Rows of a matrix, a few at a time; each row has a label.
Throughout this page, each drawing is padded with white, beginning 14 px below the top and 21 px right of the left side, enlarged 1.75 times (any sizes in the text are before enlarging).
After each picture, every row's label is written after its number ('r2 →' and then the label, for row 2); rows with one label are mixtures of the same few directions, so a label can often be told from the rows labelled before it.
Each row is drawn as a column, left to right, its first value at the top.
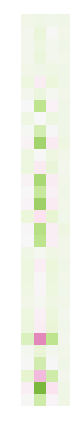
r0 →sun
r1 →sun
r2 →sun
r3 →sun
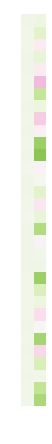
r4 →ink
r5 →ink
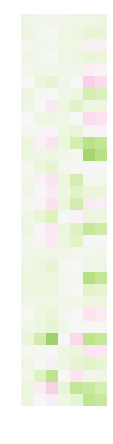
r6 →ink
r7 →sun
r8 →sun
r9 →sun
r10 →sun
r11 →ink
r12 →ink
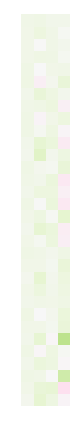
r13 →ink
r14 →ink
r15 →sun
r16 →sun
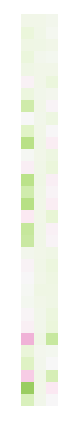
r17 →sun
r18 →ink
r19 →sun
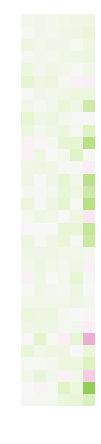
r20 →ink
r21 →sun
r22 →ink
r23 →sun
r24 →ink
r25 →sun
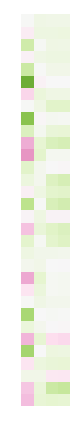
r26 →ink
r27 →ink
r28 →sun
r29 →sun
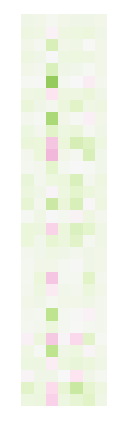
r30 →sun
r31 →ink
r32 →ink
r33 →sun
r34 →sun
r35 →ink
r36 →sun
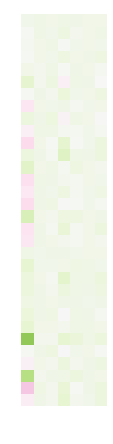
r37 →sun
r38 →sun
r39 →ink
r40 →ink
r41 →sun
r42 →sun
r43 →ink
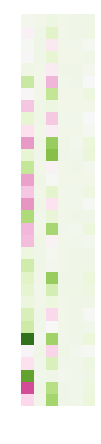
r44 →sun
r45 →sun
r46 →ink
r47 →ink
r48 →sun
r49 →ink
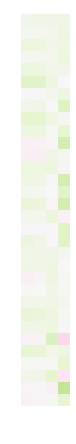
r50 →ink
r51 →ink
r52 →sun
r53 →sun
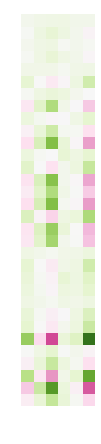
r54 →sun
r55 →sun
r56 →sun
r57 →ink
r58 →sun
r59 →sun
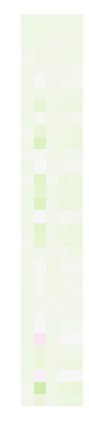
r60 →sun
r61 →sun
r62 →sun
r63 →sun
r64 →sun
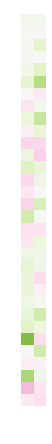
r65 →sun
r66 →ink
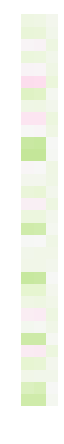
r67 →ink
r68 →ink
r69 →ink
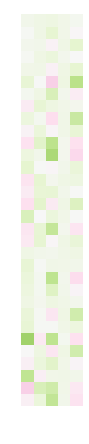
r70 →sun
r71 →sun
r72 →ink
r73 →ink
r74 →ink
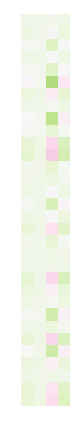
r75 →ink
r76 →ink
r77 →ink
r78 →ink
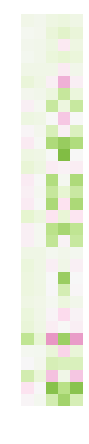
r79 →sun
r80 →sun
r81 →sun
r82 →ink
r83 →sun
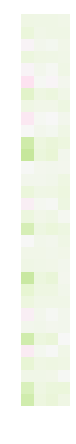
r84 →ink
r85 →ink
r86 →ink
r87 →sun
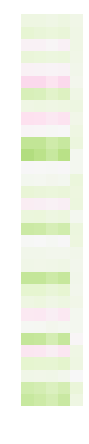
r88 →ink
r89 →ink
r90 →ink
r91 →ink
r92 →sun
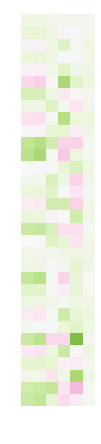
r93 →ink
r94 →ink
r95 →sun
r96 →ink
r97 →sun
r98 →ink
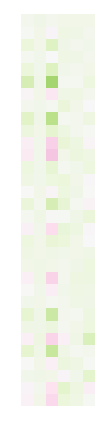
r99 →ink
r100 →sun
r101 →ink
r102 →sun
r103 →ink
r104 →sun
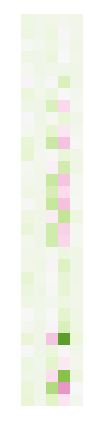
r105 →ink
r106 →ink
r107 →sun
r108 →sun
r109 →sun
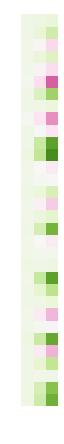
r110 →ink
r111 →ink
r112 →ink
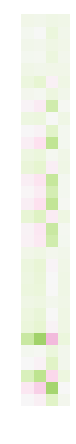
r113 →sun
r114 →sun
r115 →sun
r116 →sun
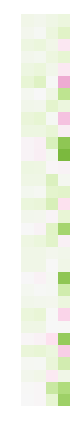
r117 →ink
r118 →ink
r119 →sun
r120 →ink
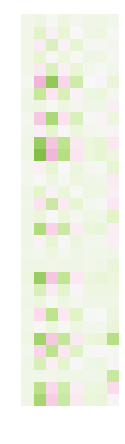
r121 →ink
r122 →ink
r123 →ink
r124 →ink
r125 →ink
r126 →ink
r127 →ink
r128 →sun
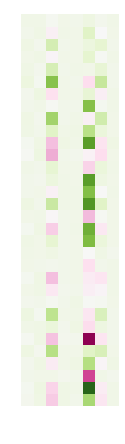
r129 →ink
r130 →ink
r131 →ink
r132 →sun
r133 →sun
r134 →sun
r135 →ink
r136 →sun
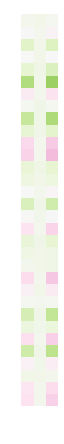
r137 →ink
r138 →ink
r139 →ink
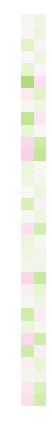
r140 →ink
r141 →ink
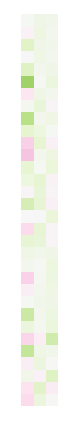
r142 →ink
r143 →sun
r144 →sun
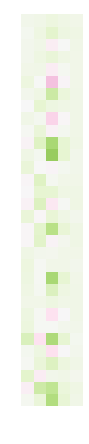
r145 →sun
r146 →sun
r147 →ink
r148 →ink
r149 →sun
